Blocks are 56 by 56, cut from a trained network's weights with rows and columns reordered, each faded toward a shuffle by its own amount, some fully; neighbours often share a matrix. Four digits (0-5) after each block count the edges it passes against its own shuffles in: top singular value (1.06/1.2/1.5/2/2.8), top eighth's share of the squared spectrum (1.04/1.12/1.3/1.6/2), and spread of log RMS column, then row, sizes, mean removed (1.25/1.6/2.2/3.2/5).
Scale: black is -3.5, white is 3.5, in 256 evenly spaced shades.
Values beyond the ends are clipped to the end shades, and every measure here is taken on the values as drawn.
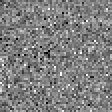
0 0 0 0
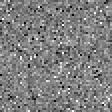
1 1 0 0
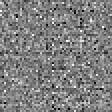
1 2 1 0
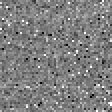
1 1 0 0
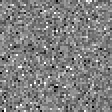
0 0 0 0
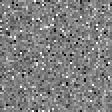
0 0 0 0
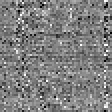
2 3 2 0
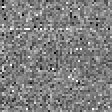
2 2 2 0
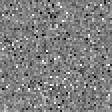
0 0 0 0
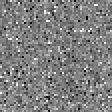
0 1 0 0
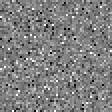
0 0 0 0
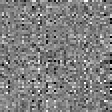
4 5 3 3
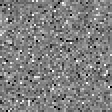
1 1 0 0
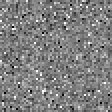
0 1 0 0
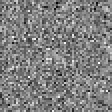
3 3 1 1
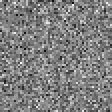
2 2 0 0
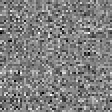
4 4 2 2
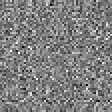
3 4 1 2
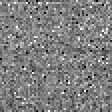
1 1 0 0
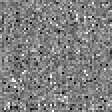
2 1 0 1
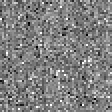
2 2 0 1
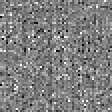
2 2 0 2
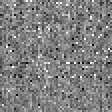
2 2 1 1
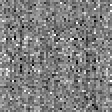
3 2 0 1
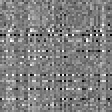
4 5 0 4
